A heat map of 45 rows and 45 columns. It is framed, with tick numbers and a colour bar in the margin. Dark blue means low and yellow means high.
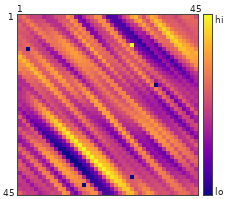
The grain runs diagonally down to the right. No overall slope runs across the table. Overall the values sit about 50% of the way up the scale. No row or column stands out. The halves do not mirror each other. Five lone cells stand out: one far higher and four far lower than their neighbours. The values follow a bell shape.
